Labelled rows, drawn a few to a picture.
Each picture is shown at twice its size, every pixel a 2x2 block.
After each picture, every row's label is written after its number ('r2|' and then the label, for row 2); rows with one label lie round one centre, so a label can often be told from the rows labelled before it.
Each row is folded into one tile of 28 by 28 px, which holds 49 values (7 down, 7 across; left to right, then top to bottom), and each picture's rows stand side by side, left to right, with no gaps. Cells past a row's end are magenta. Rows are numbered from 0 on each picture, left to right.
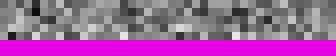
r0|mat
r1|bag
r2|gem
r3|mat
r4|gem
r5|bag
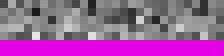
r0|mat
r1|mat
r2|gem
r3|mat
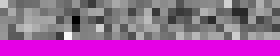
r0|bag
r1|gem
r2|bag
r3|gem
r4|gem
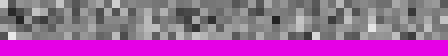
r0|gem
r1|bag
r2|bag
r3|gem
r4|mat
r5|mat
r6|bag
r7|bag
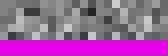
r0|mat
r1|mat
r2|bag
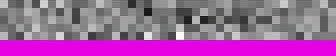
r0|bag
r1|bag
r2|mat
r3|gem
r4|gem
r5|bag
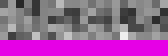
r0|mat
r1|gem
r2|gem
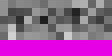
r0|gem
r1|gem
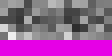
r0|gem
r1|gem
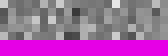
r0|bag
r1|bag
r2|bag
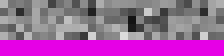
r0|bag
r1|mat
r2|gem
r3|mat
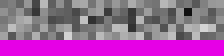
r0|mat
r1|gem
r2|gem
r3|bag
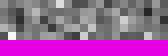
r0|gem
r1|bag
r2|mat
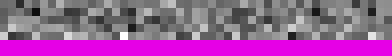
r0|mat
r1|gem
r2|gem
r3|bag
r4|gem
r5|mat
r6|mat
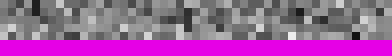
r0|mat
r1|bag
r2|mat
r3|gem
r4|bag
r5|gem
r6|bag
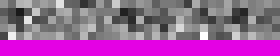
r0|gem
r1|bag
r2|gem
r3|mat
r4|gem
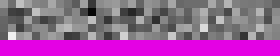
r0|gem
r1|mat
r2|gem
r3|bag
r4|bag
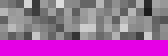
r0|mat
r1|bag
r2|mat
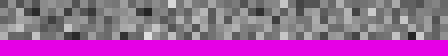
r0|mat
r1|mat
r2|mat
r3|bag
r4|mat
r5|bag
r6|bag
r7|bag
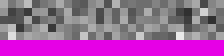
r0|gem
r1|bag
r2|bag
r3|gem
